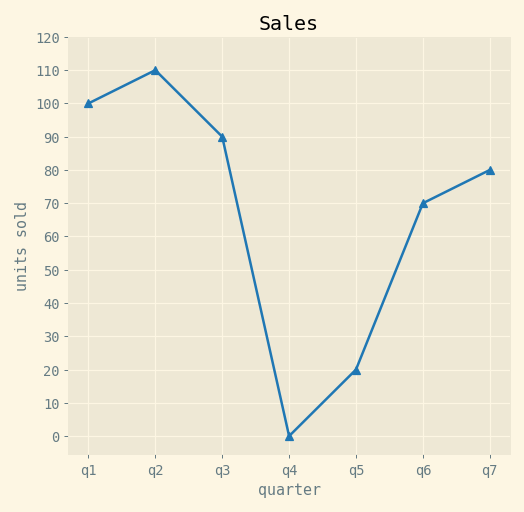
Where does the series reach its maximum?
q2
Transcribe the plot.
Title: Sales
x-axis: quarter, ticks q1 q2 q3 q4 q5 q6 q7
y-axis: units sold, ticks 0 10 20 30 40 50 60 70 80 90 100 110 120
Values:
100 110 90 0 20 70 80
